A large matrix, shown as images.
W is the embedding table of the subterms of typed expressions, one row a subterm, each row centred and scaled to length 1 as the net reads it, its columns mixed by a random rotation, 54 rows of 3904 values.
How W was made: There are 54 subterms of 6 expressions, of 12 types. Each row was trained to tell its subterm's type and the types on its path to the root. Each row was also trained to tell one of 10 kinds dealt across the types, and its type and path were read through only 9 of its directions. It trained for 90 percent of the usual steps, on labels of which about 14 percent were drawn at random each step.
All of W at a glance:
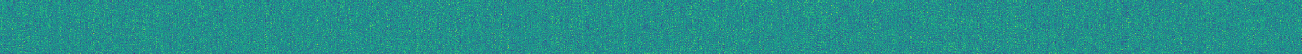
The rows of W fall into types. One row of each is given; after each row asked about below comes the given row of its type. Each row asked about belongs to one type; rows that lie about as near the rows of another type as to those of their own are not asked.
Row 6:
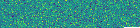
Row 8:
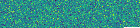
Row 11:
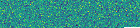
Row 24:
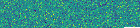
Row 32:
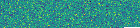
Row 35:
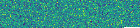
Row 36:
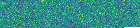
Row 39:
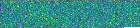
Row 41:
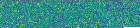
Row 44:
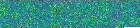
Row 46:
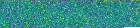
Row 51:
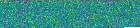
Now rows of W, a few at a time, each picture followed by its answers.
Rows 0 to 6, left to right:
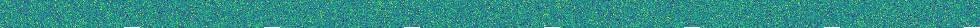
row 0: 41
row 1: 24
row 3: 35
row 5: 11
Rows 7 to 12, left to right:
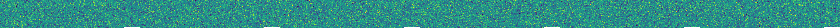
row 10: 39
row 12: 32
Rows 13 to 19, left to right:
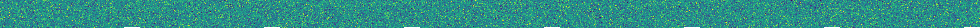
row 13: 8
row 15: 41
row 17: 44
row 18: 46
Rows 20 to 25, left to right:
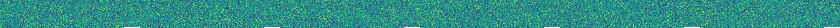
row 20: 44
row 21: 44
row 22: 46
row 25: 24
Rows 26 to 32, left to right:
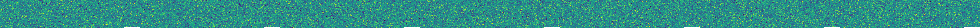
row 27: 24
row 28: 41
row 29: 35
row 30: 6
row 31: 24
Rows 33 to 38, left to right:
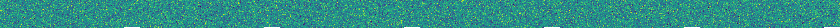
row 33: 44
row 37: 8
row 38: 32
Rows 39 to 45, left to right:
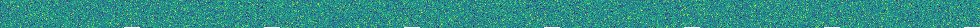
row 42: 41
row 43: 35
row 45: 6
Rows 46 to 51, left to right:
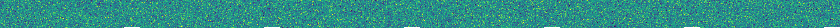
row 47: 6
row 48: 8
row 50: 35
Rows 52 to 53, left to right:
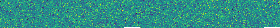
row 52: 36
